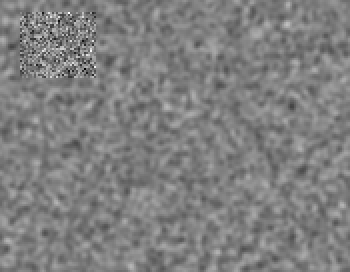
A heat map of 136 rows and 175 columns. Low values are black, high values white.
Histogram: heavy tails on both sides. Roughest part: top left. Grain: blotchy. Mirror symmetry: none. Stripes: none. Odd patch: rougher, in the top left.
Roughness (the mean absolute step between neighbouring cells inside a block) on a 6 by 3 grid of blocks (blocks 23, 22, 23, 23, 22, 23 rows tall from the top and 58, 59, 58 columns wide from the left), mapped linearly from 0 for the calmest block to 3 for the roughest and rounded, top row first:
300
300
000
000
000
000
